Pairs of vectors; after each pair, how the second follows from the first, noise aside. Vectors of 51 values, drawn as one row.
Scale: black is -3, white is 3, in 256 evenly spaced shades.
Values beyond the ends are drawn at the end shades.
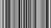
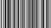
shuffled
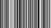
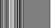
partly zeroed
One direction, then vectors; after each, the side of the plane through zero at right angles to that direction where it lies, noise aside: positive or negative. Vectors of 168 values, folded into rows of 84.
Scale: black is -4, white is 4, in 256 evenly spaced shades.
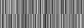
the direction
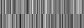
negative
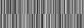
negative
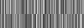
positive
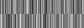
positive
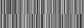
negative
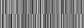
positive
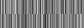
positive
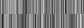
positive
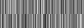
positive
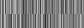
positive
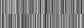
positive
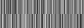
negative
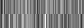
negative
